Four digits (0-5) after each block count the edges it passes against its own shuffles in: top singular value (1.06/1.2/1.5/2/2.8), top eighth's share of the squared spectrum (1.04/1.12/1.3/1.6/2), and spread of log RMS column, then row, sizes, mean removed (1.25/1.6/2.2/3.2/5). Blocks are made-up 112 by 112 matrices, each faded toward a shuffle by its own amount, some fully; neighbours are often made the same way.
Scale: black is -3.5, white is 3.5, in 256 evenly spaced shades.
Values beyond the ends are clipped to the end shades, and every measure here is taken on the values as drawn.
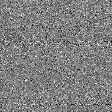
1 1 0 2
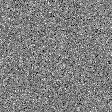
0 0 0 0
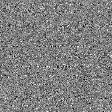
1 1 0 3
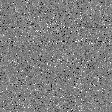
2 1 0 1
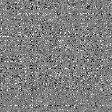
2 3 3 4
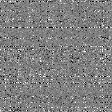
2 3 3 4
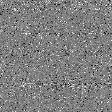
1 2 1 2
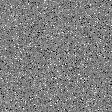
0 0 0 0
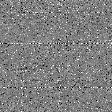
2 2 2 2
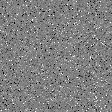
2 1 1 0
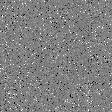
2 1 0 0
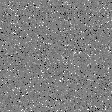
2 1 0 0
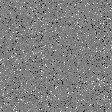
3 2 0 0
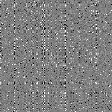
5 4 3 2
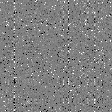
4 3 2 1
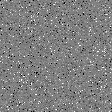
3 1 1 0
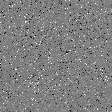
0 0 0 0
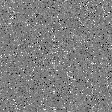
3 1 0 0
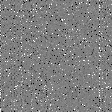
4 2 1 0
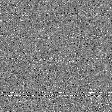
2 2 0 3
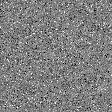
0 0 0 0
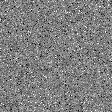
0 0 0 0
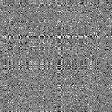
5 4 3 3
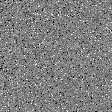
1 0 0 0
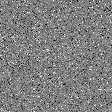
1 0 0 0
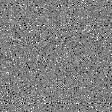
3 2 0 2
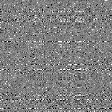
4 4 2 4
